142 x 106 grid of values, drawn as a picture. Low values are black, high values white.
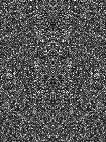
Average level on the scale: 30%. Grain: fine. Seam: none. Odd rows or columns: none. Mirror symmetry: left to right. Stripes: none.
